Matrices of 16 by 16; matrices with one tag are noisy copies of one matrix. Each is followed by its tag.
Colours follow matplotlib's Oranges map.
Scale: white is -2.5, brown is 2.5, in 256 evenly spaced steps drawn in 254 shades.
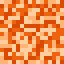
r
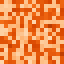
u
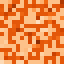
r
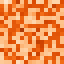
r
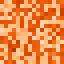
u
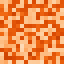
r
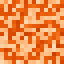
r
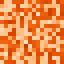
u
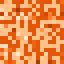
u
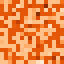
r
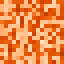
u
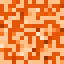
r
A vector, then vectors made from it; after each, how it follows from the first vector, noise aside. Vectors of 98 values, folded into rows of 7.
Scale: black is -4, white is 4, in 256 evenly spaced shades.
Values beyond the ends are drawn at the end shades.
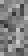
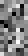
scaled up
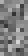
copied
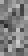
copied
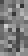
sign-scrambled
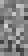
sign-scrambled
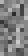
copied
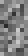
copied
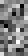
scaled up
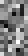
scaled up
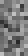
sign-scrambled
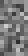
sign-scrambled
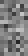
sign-scrambled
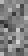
copied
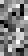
scaled up
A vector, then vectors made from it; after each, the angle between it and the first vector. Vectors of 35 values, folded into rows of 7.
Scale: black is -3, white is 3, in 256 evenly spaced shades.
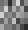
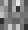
partly aligned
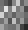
nearly parallel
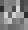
orthogonal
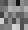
partly opposed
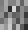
partly aligned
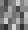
orthogonal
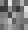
partly opposed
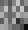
nearly parallel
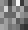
nearly parallel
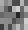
partly opposed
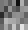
partly opposed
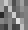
partly opposed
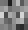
partly aligned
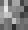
partly aligned
